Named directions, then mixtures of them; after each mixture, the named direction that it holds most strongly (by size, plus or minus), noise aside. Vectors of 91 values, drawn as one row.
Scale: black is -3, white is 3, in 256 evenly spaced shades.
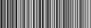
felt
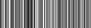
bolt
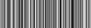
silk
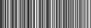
felt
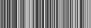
felt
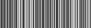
felt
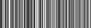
bolt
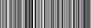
felt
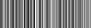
bolt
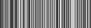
silk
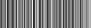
felt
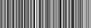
silk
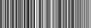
bolt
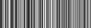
bolt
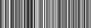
bolt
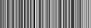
silk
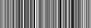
silk
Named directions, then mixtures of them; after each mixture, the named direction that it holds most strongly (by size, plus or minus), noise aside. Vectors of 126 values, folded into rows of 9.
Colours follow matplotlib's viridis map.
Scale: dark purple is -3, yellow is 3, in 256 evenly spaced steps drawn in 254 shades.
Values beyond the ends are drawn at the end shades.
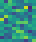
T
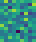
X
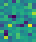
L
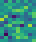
L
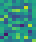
T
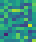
X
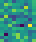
L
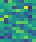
T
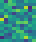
T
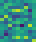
T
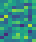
T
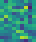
T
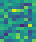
X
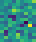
L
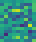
X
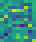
T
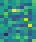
X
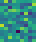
X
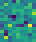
L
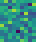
X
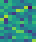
T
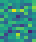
X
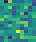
X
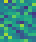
T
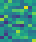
T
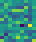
T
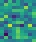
L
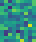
X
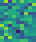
X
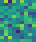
L
